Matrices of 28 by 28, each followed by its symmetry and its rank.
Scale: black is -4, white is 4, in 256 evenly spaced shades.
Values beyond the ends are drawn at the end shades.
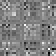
symmetric, rank three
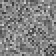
symmetric, full rank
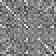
symmetric, rank five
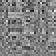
neither, rank five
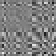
antisymmetric, rank two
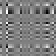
neither, rank one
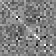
symmetric, rank five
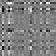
antisymmetric, rank two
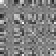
symmetric, rank three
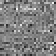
neither, rank five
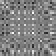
symmetric, rank three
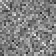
symmetric, full rank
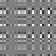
neither, rank one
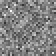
symmetric, full rank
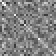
symmetric, rank five
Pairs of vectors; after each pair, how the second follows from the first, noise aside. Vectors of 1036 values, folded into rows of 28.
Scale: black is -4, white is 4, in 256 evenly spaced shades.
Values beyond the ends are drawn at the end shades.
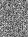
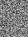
sign-scrambled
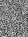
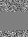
partly zeroed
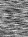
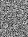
shuffled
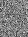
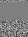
partly zeroed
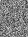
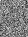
copied
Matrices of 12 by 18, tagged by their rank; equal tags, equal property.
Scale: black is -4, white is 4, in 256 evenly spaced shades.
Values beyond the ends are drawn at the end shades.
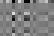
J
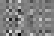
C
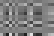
J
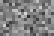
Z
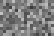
Z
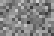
Z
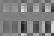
J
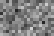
Z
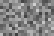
Z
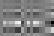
J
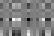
J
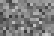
Z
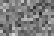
Z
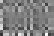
C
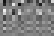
C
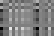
J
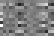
C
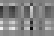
J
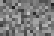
Z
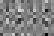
C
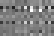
C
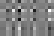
J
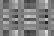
J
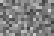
Z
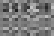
C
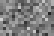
Z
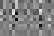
C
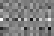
C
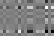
J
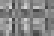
C
